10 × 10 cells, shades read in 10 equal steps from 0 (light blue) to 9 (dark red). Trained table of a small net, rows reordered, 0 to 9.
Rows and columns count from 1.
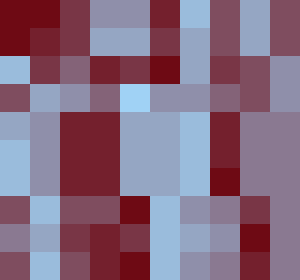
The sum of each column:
45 39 65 64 43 36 19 60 52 42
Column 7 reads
1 2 2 3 1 1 1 3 2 3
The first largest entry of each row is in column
1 1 6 1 3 3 8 5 9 5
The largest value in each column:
9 9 8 8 9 9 3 9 9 6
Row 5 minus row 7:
1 0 0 0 0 0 0 -1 0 0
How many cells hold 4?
12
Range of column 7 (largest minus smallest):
2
